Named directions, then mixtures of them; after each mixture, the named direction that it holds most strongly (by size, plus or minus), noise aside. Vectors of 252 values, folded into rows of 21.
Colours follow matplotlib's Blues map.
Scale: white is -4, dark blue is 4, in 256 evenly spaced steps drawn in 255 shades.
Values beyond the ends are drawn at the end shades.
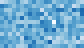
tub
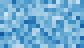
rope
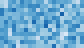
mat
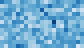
tub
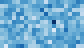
tub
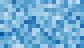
rope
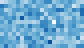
tub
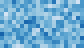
rope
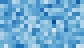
rope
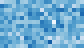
tub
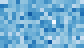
tub
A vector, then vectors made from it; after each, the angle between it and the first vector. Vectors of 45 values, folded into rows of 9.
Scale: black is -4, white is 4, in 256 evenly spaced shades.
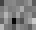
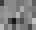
nearly parallel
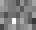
nearly opposite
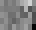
orthogonal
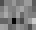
nearly parallel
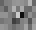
partly aligned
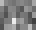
nearly opposite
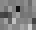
partly opposed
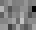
orthogonal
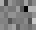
orthogonal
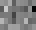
orthogonal
